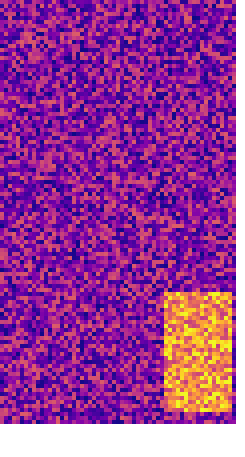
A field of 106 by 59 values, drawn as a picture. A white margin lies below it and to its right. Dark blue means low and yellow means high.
There are no regular stripes. The halves do not mirror each other. The ninth with the highest average is the bottom right. An odd patch, higher than its surroundings, sits in the bottom right. On average the colour sits 30% of the way up the scale.
